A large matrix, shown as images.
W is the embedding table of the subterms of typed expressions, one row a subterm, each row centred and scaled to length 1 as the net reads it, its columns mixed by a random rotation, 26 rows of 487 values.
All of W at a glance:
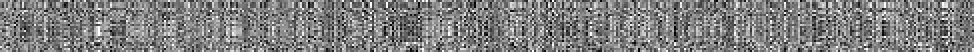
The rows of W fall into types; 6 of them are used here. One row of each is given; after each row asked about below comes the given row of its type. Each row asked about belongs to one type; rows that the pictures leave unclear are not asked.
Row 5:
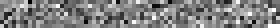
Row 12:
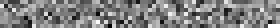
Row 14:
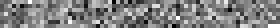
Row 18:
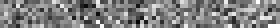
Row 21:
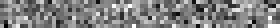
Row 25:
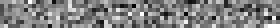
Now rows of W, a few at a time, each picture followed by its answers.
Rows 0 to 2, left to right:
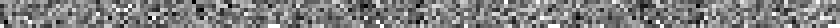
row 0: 21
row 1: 18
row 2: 18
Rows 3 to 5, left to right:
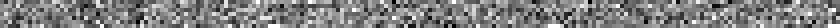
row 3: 18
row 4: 14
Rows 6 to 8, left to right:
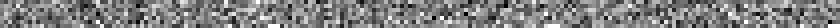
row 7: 25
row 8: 12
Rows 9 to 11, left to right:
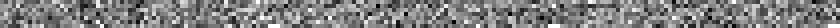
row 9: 18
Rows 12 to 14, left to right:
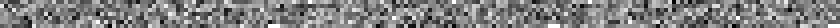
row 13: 14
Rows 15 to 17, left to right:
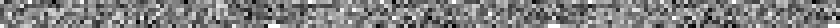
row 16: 14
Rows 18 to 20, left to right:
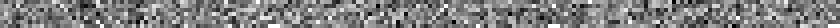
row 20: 14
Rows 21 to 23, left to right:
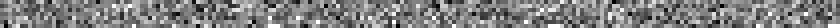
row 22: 12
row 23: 5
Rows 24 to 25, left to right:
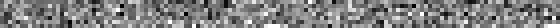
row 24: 25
